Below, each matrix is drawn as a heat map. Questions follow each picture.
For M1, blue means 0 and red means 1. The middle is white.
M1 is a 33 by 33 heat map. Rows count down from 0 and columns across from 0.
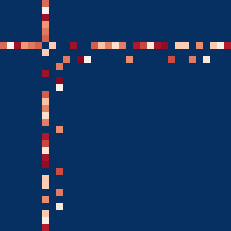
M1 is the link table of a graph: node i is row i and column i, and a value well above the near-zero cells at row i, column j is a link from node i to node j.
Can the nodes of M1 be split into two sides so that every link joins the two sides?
yes
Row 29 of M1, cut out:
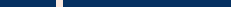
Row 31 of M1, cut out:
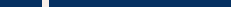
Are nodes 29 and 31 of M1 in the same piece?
no
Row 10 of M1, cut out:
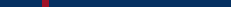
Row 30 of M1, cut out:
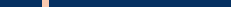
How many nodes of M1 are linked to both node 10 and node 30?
1
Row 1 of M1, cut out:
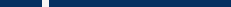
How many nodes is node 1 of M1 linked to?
1
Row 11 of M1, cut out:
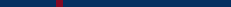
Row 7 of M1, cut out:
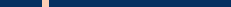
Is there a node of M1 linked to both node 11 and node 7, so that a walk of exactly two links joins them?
no
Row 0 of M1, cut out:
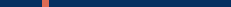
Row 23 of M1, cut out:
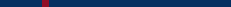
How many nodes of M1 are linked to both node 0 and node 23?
1
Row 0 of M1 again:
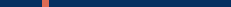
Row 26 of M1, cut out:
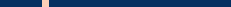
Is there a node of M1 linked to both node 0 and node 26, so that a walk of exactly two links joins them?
yes
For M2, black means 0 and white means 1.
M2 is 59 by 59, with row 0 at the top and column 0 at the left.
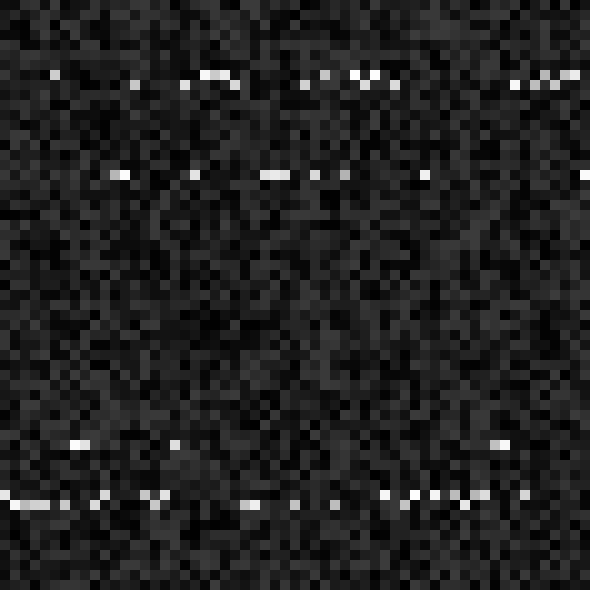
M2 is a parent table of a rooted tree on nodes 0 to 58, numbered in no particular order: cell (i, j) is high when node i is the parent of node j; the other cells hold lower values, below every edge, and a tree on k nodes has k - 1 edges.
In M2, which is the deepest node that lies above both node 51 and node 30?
8
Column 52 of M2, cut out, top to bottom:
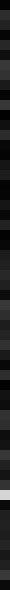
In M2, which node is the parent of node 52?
49
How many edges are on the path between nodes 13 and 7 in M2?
3
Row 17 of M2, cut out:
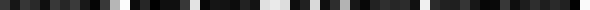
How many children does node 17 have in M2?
10
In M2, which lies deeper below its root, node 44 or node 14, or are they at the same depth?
node 14
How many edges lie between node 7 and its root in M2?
1
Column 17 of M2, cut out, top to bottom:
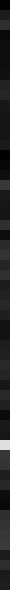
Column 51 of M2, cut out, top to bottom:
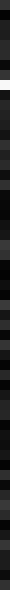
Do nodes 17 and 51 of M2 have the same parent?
no
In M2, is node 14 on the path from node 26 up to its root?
no
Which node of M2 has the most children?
50
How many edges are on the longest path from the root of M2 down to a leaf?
2
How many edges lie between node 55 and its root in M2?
2
